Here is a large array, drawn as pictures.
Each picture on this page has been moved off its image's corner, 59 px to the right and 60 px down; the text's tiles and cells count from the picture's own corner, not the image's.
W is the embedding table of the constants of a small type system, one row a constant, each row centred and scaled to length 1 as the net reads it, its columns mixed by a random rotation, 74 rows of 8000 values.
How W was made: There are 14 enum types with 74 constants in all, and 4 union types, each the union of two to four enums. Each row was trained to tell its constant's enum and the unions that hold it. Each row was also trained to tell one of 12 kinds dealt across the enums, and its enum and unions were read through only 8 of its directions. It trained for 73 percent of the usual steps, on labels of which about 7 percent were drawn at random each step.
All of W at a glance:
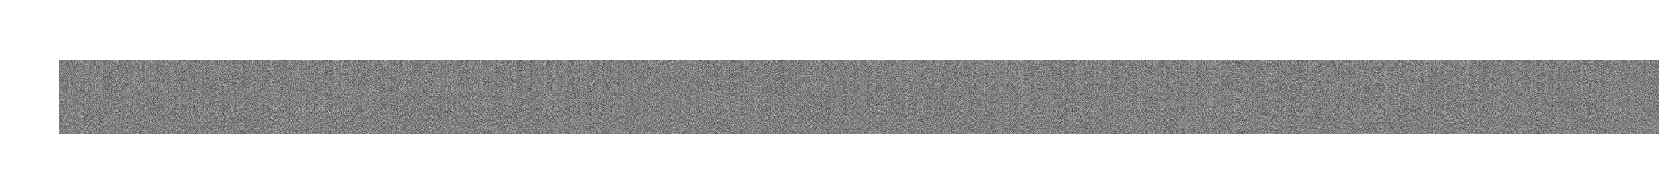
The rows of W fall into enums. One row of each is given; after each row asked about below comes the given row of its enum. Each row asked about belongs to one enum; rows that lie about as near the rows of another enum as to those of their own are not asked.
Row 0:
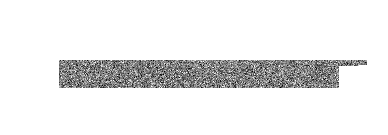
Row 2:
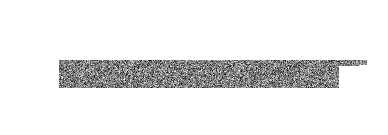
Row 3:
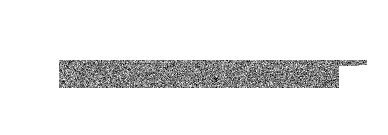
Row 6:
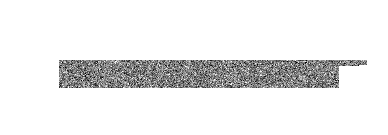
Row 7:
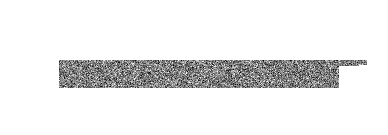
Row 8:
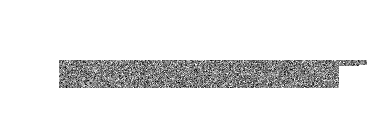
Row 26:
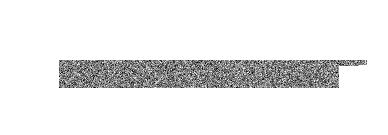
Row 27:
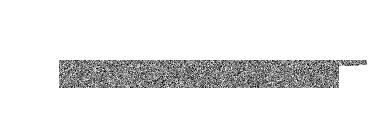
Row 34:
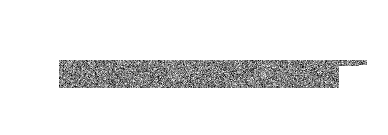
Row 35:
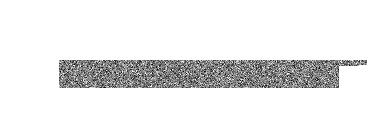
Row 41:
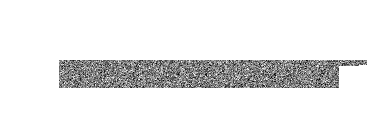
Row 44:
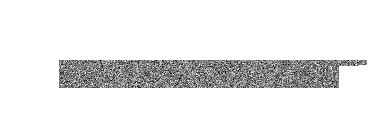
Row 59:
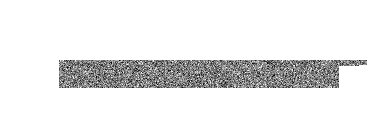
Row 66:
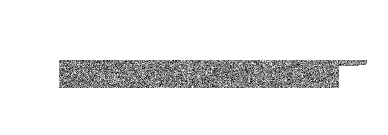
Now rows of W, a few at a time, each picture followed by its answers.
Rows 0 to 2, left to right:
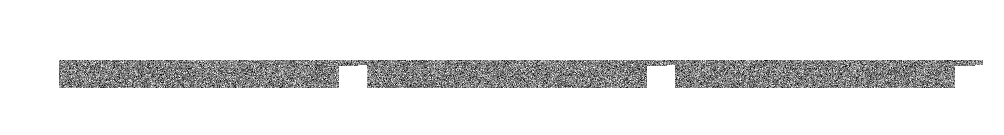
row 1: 35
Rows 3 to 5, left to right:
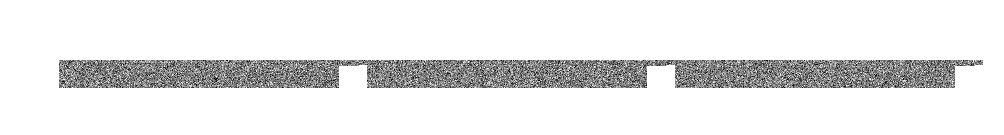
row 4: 3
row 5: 0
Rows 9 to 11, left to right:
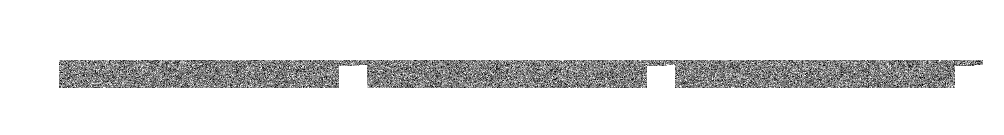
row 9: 44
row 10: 0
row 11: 66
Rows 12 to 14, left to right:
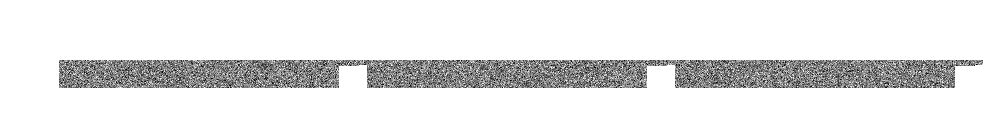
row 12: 8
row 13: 7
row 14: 34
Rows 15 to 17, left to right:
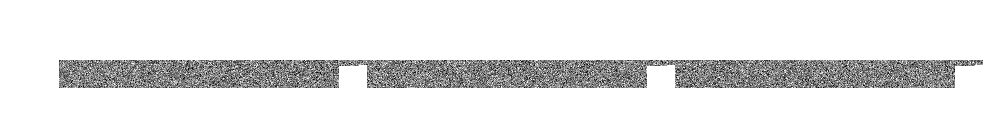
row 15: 7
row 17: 35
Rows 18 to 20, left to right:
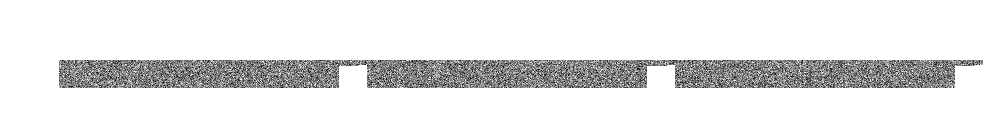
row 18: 27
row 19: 35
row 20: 66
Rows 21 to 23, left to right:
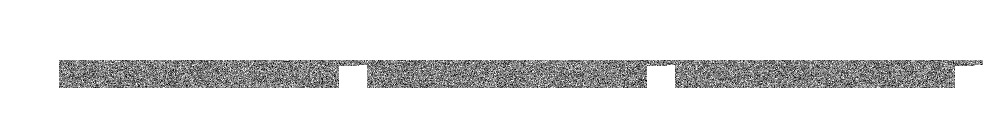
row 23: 7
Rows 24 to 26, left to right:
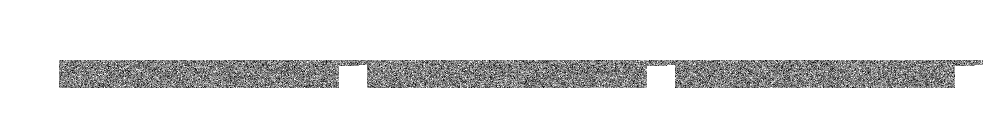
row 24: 8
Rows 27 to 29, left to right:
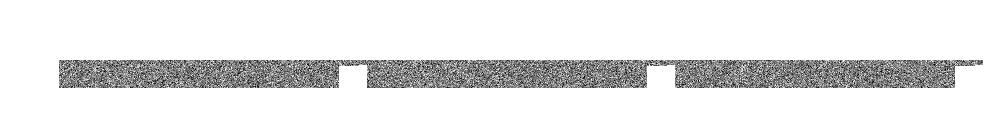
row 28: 44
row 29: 35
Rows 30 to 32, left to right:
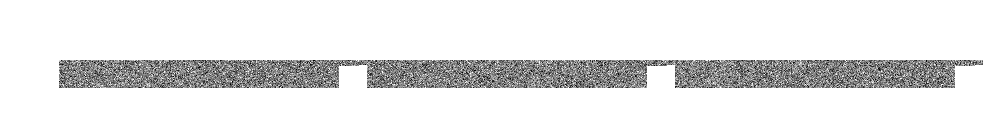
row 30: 44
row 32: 26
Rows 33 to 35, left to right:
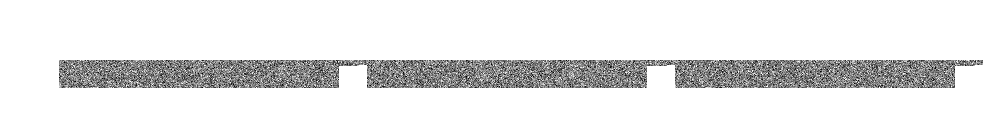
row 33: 27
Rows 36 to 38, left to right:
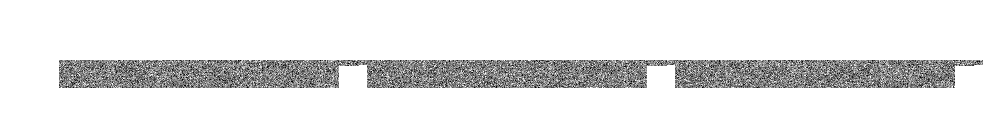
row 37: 8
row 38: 66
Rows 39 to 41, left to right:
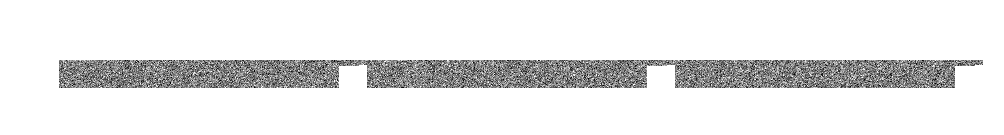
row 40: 26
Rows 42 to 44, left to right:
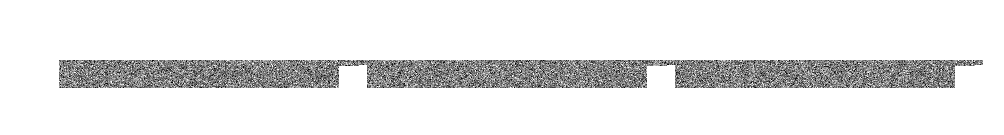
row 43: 6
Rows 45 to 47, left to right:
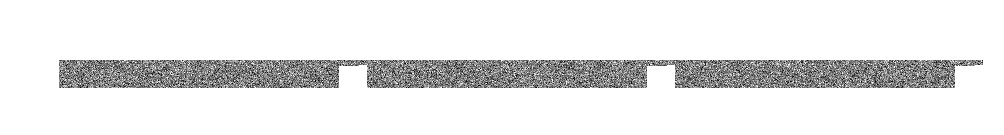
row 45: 66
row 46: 8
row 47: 66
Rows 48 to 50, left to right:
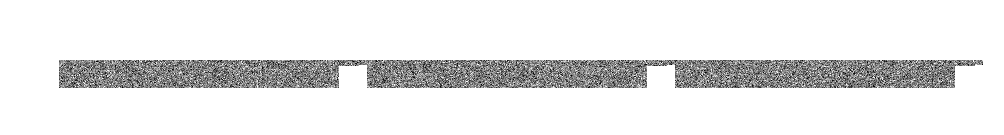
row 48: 26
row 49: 66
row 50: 0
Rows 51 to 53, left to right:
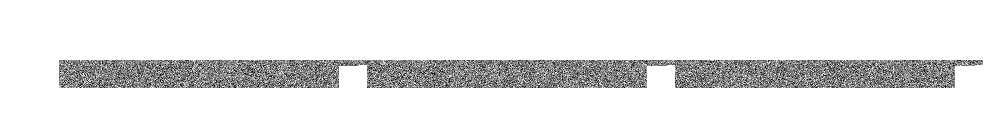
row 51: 0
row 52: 6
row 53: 44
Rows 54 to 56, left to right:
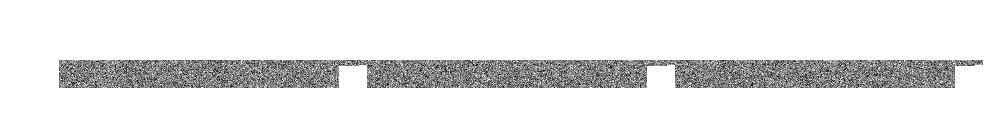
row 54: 26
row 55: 34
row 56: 35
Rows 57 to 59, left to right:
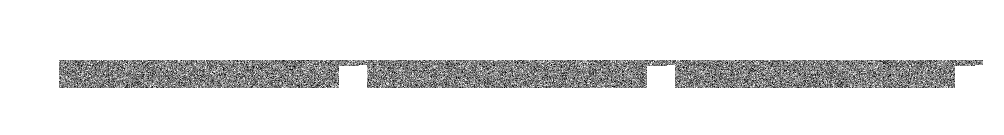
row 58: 8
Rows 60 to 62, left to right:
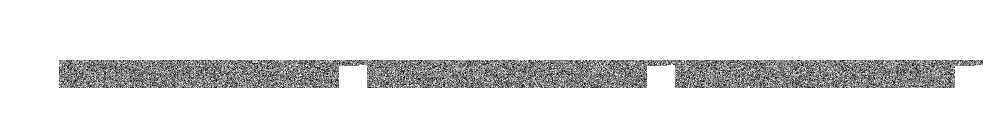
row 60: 3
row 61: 59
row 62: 8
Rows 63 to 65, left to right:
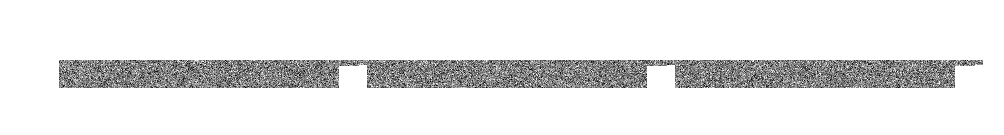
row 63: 7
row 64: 6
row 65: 27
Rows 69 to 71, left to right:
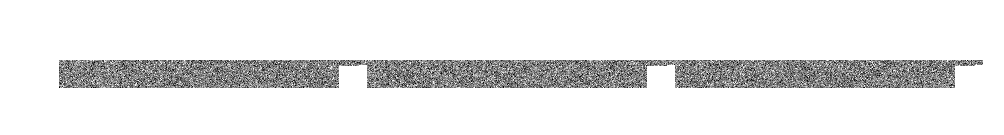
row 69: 26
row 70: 59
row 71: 27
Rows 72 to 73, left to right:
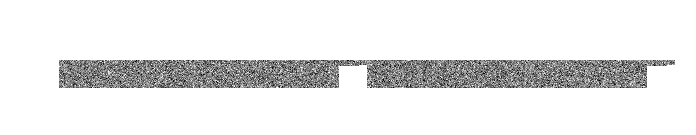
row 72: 26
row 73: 35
